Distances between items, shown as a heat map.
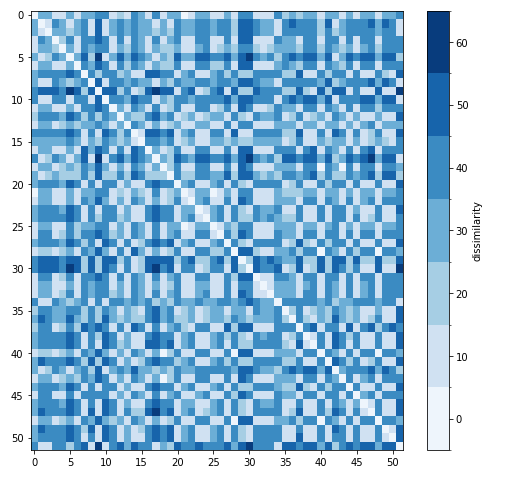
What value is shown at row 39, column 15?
10
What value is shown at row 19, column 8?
20
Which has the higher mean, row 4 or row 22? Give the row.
4
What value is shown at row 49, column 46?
10
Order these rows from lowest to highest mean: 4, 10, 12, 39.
4, 12, 39, 10
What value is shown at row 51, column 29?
50
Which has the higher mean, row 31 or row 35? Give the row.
31
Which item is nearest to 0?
21
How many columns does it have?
52
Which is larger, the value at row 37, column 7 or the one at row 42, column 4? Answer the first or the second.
the first
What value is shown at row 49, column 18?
40
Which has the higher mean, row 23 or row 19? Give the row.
19
